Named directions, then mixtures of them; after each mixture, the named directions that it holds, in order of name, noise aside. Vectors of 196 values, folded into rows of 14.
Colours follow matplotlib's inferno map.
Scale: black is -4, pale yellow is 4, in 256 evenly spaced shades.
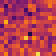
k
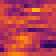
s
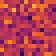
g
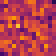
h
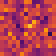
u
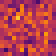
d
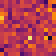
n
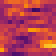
s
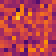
d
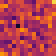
h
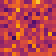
d, u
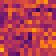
k, n, s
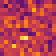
h, k, s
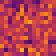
d, k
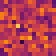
h, n
